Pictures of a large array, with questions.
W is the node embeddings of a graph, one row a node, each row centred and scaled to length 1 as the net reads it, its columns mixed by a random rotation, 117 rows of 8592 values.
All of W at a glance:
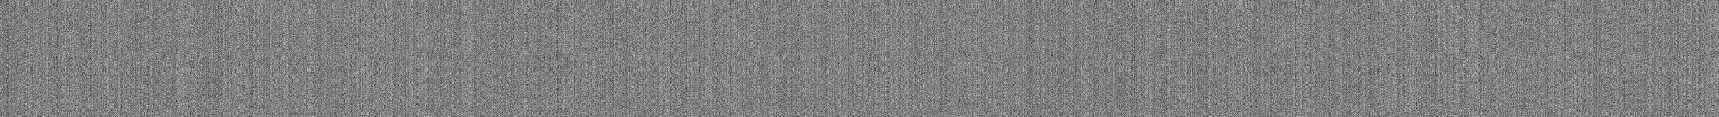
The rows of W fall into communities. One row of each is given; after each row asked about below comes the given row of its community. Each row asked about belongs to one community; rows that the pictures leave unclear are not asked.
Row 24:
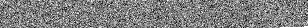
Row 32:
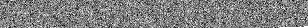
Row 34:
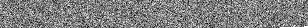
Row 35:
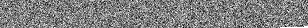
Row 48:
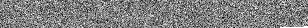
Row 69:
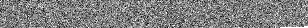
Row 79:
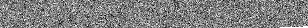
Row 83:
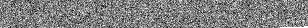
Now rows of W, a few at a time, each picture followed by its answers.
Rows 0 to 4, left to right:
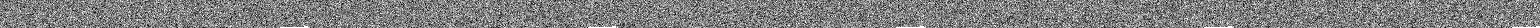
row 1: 35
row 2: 69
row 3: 83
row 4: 83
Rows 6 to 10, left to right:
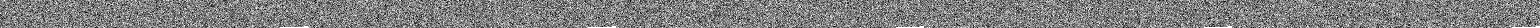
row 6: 24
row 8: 34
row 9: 32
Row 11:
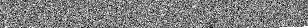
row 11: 34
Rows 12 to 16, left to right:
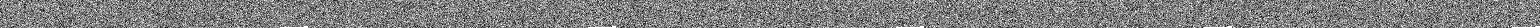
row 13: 83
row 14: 69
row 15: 24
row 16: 79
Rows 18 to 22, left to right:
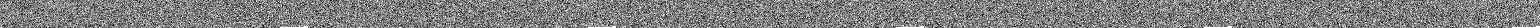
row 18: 79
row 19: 83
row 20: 83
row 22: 69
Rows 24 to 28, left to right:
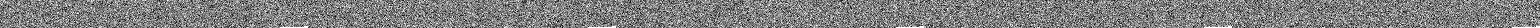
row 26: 34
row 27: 69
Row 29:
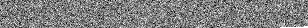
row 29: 34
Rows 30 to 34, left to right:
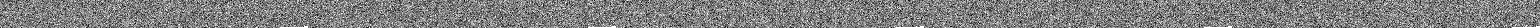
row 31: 48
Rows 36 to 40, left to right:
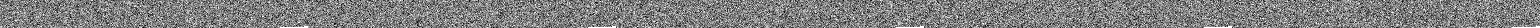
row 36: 32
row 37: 35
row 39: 24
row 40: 69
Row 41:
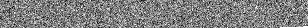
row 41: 48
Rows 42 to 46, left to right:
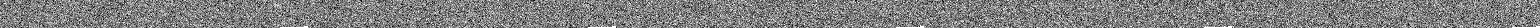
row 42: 34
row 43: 34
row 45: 32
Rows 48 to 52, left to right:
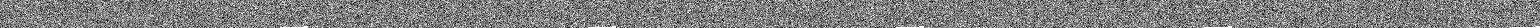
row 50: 48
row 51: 35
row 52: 69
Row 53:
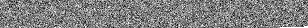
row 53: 35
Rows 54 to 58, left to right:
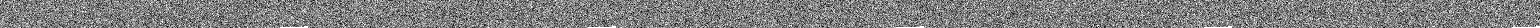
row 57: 83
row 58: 24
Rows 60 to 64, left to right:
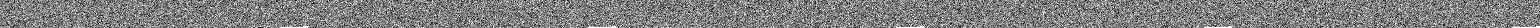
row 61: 48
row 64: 24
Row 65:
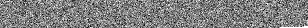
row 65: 24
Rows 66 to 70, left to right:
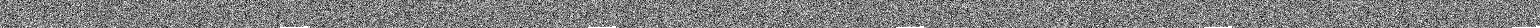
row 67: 83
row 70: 69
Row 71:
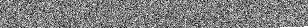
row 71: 69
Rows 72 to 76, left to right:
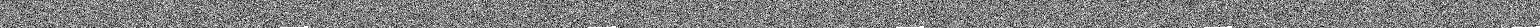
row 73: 79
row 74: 48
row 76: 24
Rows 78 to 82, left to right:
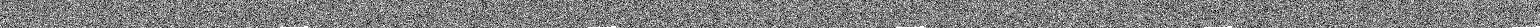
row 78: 35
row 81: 79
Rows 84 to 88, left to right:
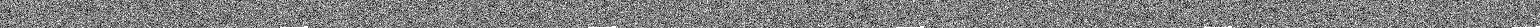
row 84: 48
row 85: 48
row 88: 34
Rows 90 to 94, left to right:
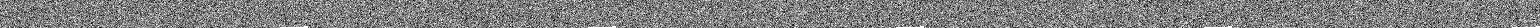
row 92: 35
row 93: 79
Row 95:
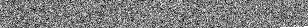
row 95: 34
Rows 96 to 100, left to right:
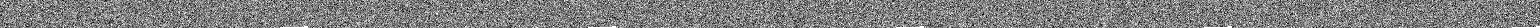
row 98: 83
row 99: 35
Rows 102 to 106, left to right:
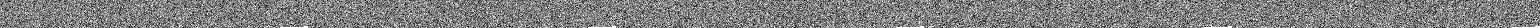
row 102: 35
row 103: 69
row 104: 69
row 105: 83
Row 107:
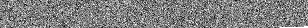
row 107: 32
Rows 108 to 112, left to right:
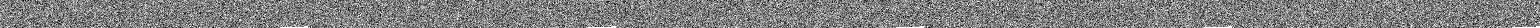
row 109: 48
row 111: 48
